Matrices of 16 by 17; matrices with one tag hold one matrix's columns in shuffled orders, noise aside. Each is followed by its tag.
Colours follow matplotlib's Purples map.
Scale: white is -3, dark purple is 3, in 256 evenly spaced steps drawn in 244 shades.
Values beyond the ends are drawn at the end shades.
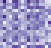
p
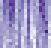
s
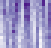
s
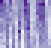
s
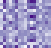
p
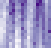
s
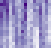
s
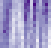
s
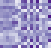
p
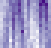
s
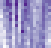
s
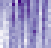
s
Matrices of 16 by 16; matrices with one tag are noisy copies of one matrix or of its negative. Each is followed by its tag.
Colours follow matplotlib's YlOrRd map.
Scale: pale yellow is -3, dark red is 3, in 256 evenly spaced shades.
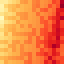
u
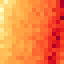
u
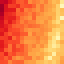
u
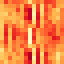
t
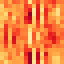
t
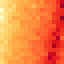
u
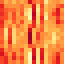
t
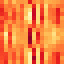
t
